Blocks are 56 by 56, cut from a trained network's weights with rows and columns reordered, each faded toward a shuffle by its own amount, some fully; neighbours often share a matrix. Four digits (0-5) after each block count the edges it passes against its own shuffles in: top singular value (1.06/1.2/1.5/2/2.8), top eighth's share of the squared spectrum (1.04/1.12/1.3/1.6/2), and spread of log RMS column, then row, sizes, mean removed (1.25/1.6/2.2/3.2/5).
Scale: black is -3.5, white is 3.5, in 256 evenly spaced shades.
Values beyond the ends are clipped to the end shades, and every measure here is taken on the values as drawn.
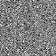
2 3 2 1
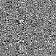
3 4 2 2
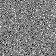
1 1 0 0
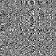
3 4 3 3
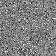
0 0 0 0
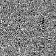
2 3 2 1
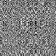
4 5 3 1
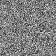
2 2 0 0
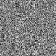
3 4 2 0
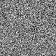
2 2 0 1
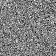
0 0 0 0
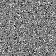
0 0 0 0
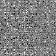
2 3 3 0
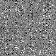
2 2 2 0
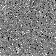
0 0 0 0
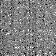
2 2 0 2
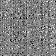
3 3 0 2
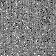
1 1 0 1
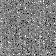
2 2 0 1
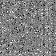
2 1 0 1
